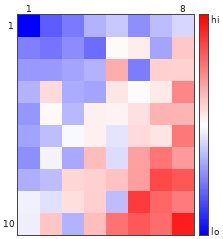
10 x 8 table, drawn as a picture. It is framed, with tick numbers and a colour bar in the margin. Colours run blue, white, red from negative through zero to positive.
The top left is the calmest part. The ninth with the lowest average is the top left. There are no regular stripes. The ninth with the highest average is the bottom right. Neither half mirrors the other. The field climbs toward the bottom right.
